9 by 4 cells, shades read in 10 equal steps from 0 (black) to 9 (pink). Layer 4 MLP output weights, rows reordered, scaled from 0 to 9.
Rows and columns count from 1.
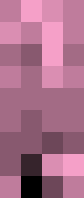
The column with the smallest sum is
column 2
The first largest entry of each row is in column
2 3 3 3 1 1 1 4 1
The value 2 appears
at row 8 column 2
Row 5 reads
6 6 6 6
